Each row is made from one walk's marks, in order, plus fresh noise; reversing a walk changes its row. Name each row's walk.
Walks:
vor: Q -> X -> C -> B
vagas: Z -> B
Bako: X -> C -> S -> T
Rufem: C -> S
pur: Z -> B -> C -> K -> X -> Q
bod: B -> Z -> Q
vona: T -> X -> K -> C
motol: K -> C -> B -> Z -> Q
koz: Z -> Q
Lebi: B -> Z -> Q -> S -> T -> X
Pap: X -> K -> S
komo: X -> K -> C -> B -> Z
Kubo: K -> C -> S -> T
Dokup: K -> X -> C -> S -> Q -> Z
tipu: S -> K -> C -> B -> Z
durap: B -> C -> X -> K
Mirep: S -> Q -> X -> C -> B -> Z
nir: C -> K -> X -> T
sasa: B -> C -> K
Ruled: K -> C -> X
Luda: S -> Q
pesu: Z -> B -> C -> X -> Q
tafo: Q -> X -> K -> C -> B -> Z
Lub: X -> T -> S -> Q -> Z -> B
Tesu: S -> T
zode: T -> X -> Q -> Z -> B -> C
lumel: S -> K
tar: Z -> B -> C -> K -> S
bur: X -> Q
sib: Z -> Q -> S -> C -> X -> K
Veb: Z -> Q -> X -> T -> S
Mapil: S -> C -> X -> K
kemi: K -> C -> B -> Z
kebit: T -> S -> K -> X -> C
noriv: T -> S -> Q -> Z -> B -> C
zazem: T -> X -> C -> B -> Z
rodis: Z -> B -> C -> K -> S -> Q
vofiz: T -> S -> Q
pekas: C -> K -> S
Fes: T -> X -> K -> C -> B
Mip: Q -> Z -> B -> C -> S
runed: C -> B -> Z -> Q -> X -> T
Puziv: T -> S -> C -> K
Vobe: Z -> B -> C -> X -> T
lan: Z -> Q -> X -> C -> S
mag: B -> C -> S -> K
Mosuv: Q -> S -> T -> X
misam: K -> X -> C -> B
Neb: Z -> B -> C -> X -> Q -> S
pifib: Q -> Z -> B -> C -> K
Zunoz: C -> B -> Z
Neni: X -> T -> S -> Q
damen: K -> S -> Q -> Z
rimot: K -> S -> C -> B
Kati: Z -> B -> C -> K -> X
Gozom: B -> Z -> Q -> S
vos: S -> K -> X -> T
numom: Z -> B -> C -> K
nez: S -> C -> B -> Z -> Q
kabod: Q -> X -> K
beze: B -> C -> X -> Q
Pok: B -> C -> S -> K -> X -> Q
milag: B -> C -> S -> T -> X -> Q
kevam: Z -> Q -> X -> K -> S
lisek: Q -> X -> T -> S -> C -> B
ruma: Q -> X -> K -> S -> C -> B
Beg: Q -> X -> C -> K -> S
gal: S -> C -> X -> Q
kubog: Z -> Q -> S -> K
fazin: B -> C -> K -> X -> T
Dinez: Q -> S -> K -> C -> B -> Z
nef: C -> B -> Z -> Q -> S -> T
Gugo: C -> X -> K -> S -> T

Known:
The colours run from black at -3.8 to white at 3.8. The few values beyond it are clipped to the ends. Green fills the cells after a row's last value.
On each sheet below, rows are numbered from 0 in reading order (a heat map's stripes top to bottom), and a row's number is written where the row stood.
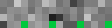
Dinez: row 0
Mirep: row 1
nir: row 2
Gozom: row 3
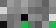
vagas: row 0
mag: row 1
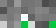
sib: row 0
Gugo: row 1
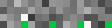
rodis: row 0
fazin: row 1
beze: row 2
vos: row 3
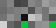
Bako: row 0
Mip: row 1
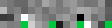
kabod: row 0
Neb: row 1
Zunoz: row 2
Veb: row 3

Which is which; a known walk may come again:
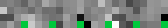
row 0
bur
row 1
Neb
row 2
zode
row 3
motol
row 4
vos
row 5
zazem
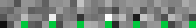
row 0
sasa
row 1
mag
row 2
vor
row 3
Pok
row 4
noriv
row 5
Mip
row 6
tipu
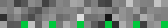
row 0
nir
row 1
Ruled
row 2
pur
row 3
Tesu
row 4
nez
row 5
Dinez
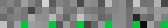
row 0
Kati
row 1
Dokup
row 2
Luda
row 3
rimot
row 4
lisek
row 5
koz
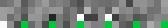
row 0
Veb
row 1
nef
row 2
lumel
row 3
kabod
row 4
fazin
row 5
beze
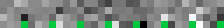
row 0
Mirep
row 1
pesu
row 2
lan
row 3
Rufem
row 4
Gugo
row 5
pifib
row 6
rodis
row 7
Lebi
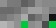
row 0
gal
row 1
runed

